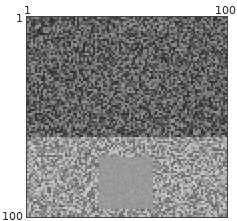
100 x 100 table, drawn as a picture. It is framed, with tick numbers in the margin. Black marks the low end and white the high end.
Odd patch: calmer, in the bottom middle. Seam: horizontal, 60% of the way down, the bottom part higher. Stripes: none. Calmest part: bottom middle.
